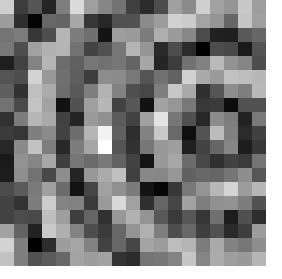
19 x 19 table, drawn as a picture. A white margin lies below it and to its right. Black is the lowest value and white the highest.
Odd rows or columns: none. Slope: none. Rings: centred on the middle right.
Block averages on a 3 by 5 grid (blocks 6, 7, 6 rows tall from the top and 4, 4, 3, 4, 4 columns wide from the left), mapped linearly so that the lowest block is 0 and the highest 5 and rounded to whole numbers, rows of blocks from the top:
2 3 4 4 5 | 4 4 0 4 1 | 3 3 4 3 5
